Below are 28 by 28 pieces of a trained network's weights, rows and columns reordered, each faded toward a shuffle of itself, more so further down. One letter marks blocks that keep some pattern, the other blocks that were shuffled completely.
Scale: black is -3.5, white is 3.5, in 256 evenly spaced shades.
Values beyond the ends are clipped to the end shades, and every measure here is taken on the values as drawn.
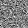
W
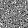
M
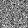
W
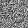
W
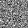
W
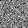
M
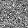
M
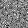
M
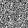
M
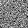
M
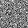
M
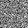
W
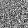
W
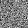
M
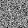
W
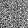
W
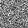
M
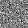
W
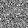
W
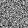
M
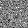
M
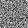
M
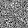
M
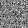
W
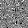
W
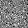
M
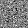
W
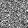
W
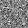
W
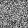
M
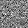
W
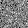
M
